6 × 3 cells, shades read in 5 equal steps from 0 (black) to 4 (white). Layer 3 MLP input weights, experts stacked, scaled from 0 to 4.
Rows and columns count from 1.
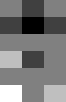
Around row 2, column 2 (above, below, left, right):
1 2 1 1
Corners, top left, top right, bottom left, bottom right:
2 2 4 3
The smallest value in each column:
1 0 1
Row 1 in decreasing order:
2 2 1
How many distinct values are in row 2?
2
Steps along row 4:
down up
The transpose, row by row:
2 1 2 3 2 4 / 1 0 2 1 2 2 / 2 1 2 2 2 3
